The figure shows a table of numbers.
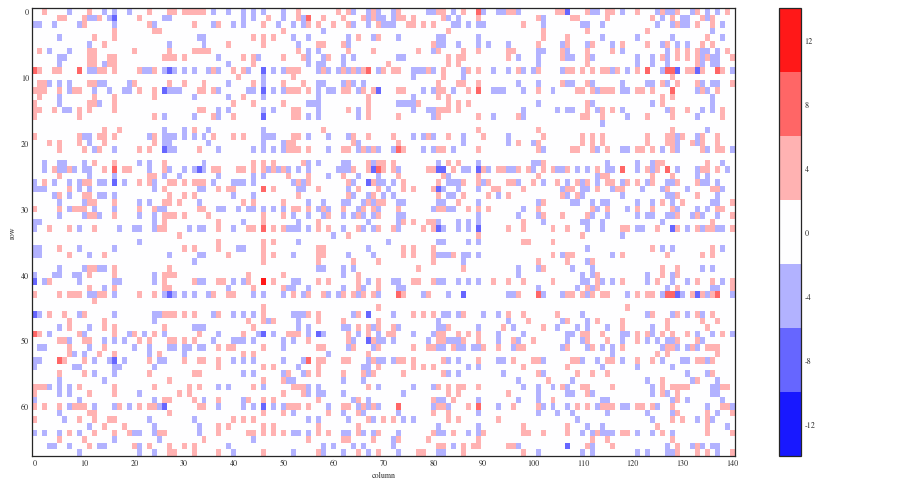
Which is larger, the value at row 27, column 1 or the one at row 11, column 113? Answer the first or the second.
the second
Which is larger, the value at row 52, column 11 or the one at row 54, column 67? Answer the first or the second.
the first
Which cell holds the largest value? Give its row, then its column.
41, 46
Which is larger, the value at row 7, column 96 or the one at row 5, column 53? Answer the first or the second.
the first
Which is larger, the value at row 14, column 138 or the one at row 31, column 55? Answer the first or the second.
the first
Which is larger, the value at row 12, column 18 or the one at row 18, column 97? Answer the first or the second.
the second
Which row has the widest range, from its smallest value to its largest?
41
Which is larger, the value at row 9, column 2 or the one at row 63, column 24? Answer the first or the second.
the first
